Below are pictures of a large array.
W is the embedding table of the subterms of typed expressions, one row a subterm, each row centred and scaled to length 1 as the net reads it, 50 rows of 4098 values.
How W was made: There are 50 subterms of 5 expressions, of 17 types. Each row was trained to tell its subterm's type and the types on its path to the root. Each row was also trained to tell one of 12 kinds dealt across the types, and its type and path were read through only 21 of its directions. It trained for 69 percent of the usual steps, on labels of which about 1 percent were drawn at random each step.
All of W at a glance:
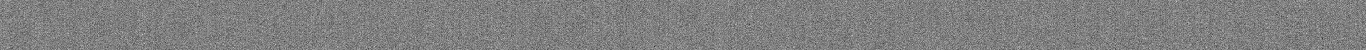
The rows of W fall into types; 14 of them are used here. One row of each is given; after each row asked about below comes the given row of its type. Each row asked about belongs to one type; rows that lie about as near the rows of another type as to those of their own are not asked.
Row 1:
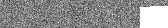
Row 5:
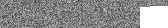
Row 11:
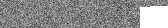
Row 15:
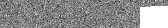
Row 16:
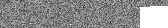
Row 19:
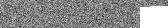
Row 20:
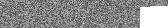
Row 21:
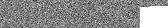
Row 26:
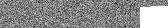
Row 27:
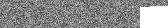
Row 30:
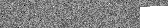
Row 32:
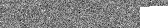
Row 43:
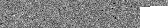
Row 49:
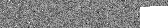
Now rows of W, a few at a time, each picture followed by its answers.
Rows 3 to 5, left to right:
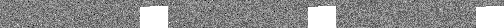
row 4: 1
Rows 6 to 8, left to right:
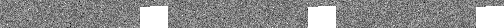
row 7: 11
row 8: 16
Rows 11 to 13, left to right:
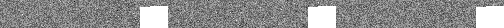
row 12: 49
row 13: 11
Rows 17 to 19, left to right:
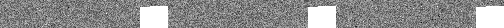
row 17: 26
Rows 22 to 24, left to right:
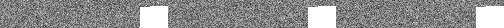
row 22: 26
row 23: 26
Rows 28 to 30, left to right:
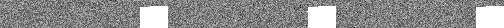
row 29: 20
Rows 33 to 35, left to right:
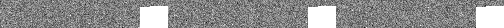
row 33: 21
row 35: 32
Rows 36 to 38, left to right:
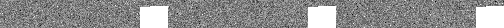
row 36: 20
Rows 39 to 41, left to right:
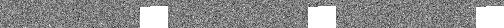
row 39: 5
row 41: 11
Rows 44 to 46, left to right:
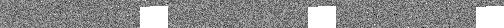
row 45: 32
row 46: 20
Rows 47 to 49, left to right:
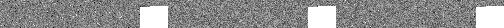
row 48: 32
